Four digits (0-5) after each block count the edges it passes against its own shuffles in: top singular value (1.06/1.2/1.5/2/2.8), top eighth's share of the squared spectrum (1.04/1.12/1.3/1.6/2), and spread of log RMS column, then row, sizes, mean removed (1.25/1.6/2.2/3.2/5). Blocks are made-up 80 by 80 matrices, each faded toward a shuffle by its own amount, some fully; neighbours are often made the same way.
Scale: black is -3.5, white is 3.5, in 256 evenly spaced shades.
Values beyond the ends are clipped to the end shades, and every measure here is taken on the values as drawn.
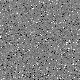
2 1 0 0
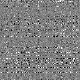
2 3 3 4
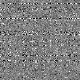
2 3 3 3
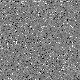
1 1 0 1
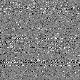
2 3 0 3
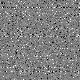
2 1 0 2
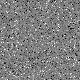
0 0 0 0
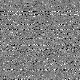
2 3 0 3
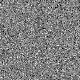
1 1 0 2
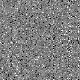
3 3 2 1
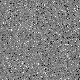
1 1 1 0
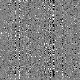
4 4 3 1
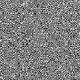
4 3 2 2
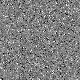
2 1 0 0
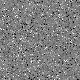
1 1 0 0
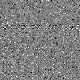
3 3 0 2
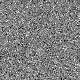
0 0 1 0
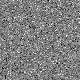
0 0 0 0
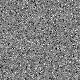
0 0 0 0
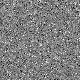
1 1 0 0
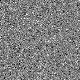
2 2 1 0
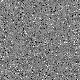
2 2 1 0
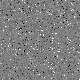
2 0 0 0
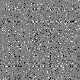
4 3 1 2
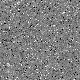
1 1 0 0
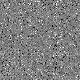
3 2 1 0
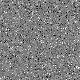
0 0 0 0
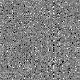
4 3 2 1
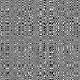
5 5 4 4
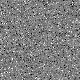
1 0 0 0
